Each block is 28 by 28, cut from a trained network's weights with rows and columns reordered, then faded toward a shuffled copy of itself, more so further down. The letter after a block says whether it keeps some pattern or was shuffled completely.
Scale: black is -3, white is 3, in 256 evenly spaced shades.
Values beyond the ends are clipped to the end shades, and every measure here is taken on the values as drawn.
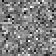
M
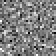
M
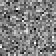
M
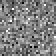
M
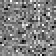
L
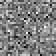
L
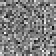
L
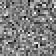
M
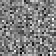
M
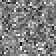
M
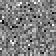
M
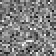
L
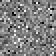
M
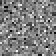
M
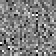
L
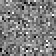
M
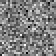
M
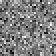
M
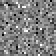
L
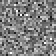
M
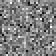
M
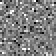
M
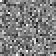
M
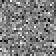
M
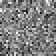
L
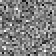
M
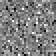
M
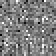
L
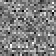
L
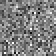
M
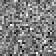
M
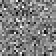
L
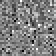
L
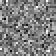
L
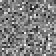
M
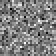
M
